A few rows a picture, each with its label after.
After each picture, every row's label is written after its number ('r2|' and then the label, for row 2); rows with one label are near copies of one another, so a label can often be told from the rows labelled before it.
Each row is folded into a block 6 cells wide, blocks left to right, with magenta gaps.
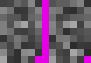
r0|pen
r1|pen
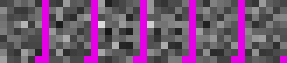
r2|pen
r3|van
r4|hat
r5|hat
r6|van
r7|van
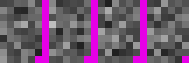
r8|pen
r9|hat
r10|van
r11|van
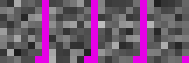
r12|van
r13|pen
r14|hat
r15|hat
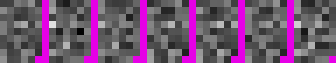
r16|pen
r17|hat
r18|hat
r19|pen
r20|pen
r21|pen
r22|hat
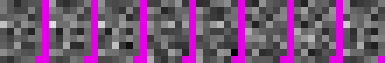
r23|hat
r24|hat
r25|hat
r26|pen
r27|pen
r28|van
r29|van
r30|hat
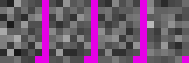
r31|van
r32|van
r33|van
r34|hat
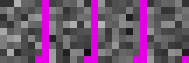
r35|van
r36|pen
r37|hat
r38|pen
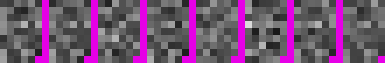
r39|pen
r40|pen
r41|van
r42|pen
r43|van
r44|hat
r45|pen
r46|pen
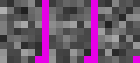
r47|pen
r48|pen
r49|van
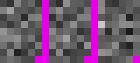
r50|van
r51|van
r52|hat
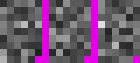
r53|pen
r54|van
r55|hat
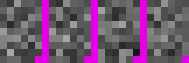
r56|van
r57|van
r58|pen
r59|van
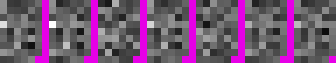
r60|hat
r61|hat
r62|van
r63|hat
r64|van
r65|hat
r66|hat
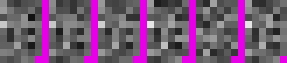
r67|hat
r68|hat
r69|hat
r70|hat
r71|van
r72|hat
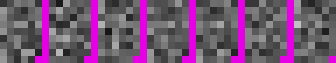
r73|pen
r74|van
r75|hat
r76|pen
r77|pen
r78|van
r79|hat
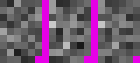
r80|van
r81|hat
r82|hat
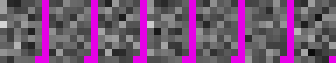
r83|hat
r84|van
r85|van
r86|hat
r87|van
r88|pen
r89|van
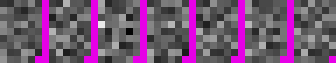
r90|pen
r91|van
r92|hat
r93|pen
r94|van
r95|hat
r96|van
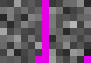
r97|van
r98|pen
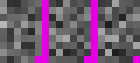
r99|hat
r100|van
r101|van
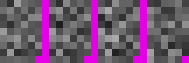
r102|van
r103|van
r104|van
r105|pen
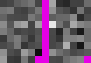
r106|pen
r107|hat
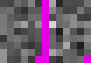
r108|pen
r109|hat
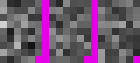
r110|hat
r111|van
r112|pen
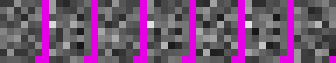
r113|van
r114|hat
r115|van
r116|hat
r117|van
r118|hat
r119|pen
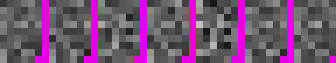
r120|pen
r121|pen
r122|hat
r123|pen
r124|hat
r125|pen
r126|pen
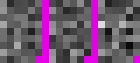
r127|hat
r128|pen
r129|hat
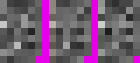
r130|hat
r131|hat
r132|hat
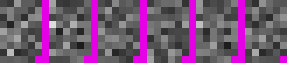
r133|van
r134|hat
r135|van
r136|pen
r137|hat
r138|van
